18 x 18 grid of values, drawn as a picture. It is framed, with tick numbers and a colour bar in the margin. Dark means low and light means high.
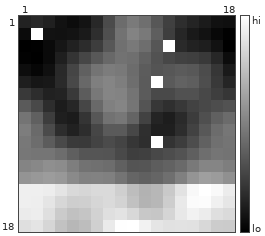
Ninth with the lowest average: top left. Calmest part: middle right. Slope: up to the bottom. Lone odd cells: 4, each higher than its neighbours. Seam: horizontal, 80% of the way down, the bottom part higher.
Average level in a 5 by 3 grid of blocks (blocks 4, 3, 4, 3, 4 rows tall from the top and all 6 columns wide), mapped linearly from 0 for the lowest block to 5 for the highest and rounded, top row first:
0 2 0 | 0 2 1 | 1 1 1 | 2 2 2 | 5 5 5
